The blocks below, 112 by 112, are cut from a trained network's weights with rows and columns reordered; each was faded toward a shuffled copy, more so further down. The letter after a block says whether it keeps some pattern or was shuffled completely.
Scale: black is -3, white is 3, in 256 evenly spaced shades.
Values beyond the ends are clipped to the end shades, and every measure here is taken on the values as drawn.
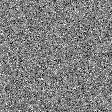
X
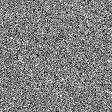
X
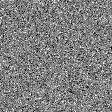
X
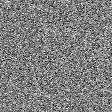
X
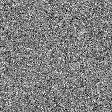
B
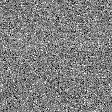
B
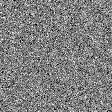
X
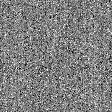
B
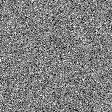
X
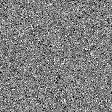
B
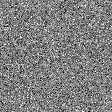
X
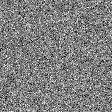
X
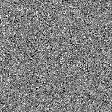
B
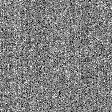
B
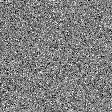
X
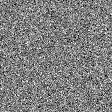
X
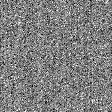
B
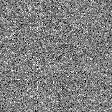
B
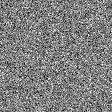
X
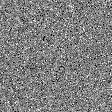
X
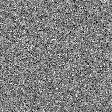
X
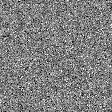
X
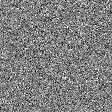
X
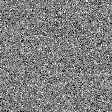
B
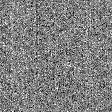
B
